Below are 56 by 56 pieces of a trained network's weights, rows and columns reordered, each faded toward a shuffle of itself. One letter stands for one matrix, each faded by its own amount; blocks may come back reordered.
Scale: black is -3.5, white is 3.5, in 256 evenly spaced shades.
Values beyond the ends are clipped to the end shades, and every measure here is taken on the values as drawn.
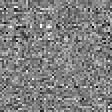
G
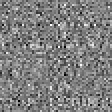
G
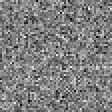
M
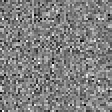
G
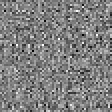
G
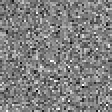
M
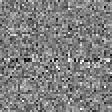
G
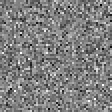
M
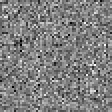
M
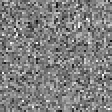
M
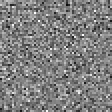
M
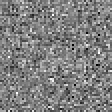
M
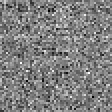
M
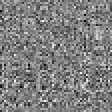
G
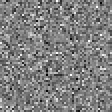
M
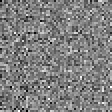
G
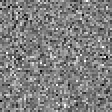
M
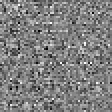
G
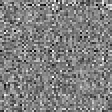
G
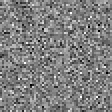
M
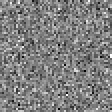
M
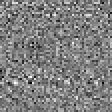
G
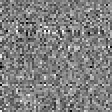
G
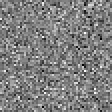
M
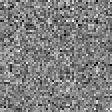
G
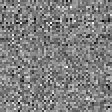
G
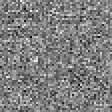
M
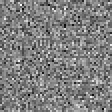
M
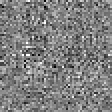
G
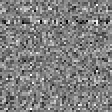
G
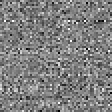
G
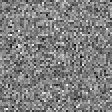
M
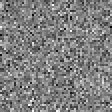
M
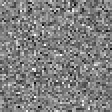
M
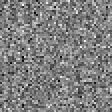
M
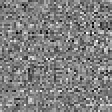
G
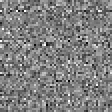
G
